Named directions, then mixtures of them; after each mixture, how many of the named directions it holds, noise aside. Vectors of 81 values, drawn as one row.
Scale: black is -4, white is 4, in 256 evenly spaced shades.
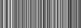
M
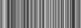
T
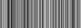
two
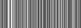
two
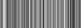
two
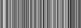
two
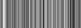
two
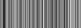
two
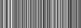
one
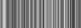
two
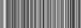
two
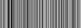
two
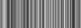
one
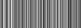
one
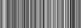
two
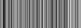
two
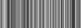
one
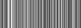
two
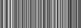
one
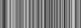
one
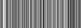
two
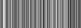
two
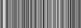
two
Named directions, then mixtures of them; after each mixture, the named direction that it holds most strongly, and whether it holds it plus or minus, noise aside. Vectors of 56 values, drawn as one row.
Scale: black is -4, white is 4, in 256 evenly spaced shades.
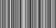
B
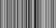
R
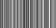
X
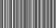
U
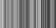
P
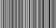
X, minus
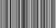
B, minus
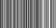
X, plus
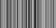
R, plus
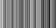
P, plus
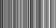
X, plus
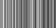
U, plus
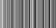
X, minus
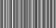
U, plus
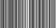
X, minus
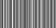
U, plus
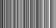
X, plus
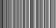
X, plus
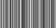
B, minus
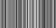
R, minus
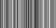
R, plus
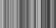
P, plus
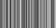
B, minus
